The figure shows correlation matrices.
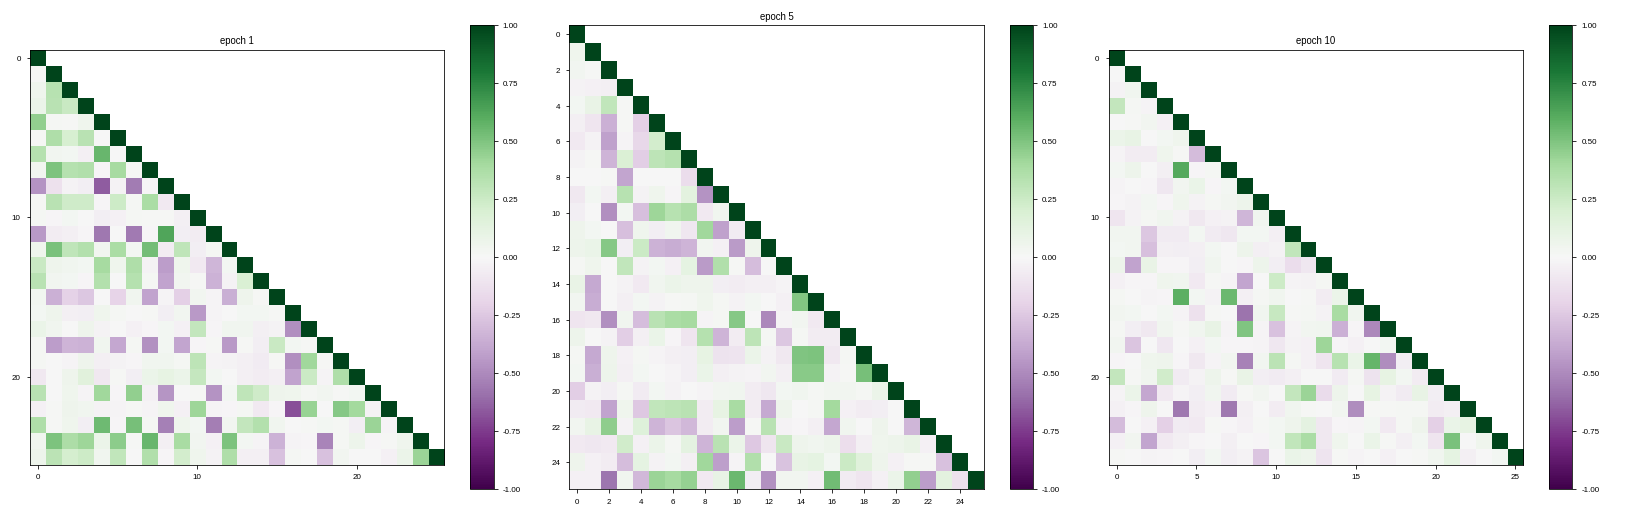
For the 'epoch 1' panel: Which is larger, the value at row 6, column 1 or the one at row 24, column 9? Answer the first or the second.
the second
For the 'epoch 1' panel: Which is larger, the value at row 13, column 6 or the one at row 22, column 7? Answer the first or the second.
the first
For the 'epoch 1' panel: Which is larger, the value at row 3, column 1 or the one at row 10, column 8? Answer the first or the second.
the first
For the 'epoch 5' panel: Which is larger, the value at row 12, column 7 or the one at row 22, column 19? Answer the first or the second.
the second
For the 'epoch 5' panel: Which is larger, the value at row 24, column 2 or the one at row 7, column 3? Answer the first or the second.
the second
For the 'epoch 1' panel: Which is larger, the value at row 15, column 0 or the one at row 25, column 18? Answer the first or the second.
the first
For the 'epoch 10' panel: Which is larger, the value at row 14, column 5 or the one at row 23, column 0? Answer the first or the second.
the first
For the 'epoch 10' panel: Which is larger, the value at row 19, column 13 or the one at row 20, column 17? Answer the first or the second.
the second
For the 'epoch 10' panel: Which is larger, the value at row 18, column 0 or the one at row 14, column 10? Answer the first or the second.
the second
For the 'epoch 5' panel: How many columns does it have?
26
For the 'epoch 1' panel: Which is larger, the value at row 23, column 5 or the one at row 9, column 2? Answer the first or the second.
the second
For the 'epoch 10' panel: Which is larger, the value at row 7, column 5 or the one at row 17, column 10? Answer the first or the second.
the first
